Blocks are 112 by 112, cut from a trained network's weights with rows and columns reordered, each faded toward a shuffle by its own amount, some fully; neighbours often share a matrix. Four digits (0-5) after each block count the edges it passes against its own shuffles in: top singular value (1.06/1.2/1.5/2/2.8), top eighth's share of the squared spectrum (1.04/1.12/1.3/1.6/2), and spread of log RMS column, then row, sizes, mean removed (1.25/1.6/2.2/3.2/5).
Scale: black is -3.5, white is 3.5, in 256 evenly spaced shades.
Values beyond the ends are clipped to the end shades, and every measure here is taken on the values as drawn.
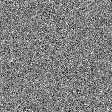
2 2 0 0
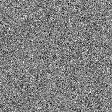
0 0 0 0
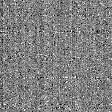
3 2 0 2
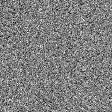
3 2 1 0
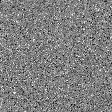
0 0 0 0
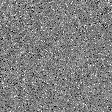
0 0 0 0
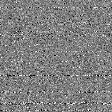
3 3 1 3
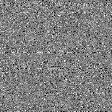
2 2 0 3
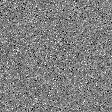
0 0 0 1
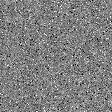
0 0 0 0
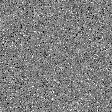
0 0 0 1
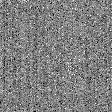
2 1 0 0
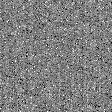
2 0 0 0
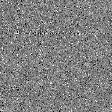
2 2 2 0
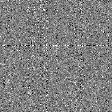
3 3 3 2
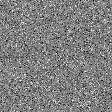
1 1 0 0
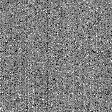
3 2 0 1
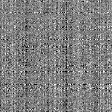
4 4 2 4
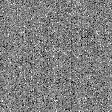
2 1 0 1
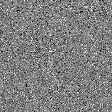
2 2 1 1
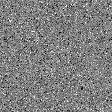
1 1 0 1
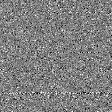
2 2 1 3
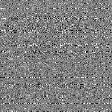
3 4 2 4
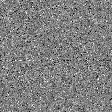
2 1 0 1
